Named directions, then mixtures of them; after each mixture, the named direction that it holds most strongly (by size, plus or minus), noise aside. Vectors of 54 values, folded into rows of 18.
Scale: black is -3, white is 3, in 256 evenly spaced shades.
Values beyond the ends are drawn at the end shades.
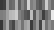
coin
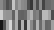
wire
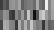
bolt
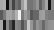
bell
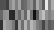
bolt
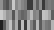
wire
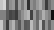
coin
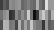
bolt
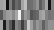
bell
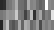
coin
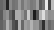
bolt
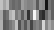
bolt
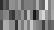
bolt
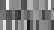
bell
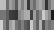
coin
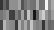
bolt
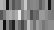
bell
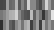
coin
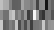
bolt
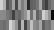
coin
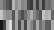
wire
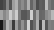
coin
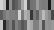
bell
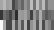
wire
